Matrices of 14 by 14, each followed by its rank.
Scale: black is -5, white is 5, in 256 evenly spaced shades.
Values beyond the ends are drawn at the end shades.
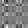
one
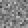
full rank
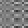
one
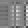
one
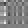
one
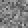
full rank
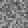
full rank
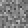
full rank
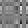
one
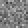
full rank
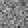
full rank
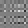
one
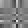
one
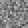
full rank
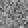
full rank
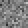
full rank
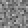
full rank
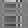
one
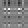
one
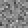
full rank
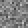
full rank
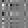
one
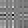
one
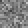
full rank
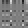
one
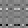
one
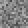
full rank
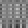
one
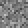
full rank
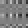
one
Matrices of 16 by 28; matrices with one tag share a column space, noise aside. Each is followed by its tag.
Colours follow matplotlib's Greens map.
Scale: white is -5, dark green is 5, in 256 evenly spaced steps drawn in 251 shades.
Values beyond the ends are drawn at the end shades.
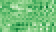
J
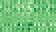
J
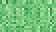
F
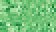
J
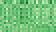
F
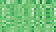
F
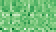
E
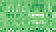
E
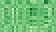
F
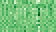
F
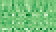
E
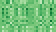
F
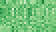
F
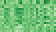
F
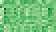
F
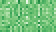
F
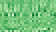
E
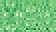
E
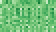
F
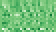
E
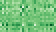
J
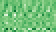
E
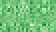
J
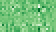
J
